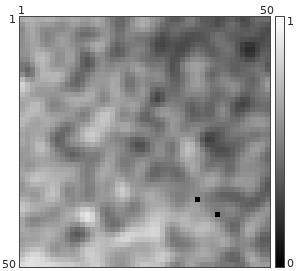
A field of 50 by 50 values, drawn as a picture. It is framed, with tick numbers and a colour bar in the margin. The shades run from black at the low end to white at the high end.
The ninth with the lowest average is the top right. The histogram is bell-shaped. The texture is blotchy. Two lone cells stand out, each far lower than its neighbours. There is an overall slope up to the bottom left. Neither half mirrors the other. No regular stripes run through it.
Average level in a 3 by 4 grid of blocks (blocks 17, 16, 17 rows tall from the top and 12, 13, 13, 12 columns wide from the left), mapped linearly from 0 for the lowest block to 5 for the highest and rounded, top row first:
4 3 1 0 | 4 4 2 1 | 5 5 5 2
